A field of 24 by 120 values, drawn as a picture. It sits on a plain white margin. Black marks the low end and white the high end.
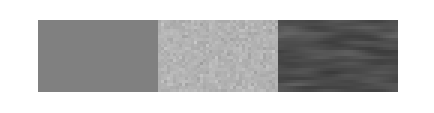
It is made of 1 by 3 panels. Panel 1,1: middling, flat. Panel 1,2: high, fine-grained, faint in contrast. Panel 1,3: low, streaked across, faint in contrast.
